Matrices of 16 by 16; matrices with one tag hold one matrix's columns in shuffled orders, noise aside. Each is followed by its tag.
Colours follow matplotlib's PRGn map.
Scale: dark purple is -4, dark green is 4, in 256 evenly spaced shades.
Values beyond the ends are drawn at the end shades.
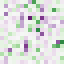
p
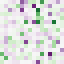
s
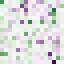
s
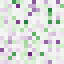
s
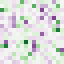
p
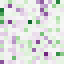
s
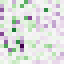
p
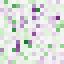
p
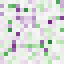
p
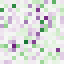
p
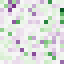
s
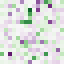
s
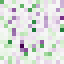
p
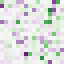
s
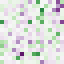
s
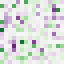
p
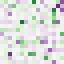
s
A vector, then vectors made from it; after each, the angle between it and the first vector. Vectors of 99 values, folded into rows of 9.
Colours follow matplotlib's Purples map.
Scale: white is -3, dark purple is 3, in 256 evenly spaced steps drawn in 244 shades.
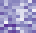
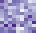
partly aligned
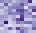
nearly opposite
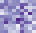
partly opposed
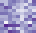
nearly parallel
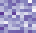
partly aligned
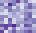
partly aligned
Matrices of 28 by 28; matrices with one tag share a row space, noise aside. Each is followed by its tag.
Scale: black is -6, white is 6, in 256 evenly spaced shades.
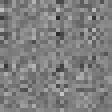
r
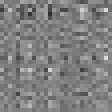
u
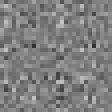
r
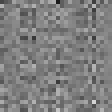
r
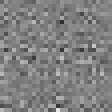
r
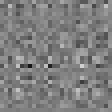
u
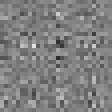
r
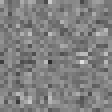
u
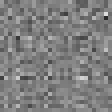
u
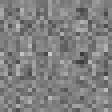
u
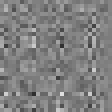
r
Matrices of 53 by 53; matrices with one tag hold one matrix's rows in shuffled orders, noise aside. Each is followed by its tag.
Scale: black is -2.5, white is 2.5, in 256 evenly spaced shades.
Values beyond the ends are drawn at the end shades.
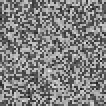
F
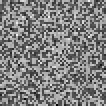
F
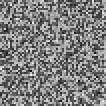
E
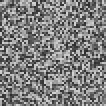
F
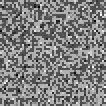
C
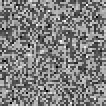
E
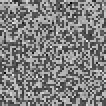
C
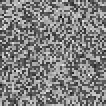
F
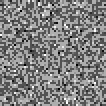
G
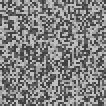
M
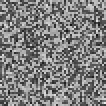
F
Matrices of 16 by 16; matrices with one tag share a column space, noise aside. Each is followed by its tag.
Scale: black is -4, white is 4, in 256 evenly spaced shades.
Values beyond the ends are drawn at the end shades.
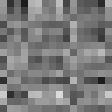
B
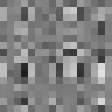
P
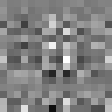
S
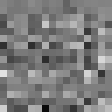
S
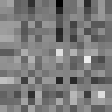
B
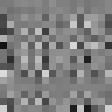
S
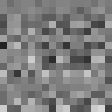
S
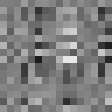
P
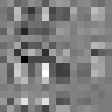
P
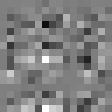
S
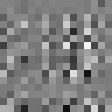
S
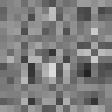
P
